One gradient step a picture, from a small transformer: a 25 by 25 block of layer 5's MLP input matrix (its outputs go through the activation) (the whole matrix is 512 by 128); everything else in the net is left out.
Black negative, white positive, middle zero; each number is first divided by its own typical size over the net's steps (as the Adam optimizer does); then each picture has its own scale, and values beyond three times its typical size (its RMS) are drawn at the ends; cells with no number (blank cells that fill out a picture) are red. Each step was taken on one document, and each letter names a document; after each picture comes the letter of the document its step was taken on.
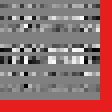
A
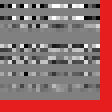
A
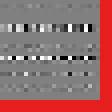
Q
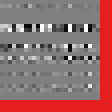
Q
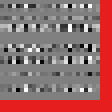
Q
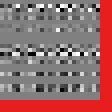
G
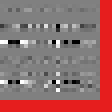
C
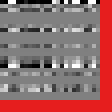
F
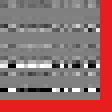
F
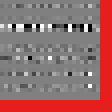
Q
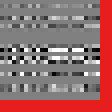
A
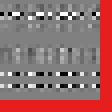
G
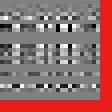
G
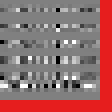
C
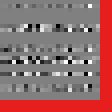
Q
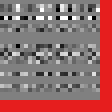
G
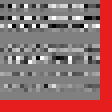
A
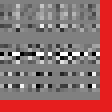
G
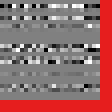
A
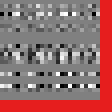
G
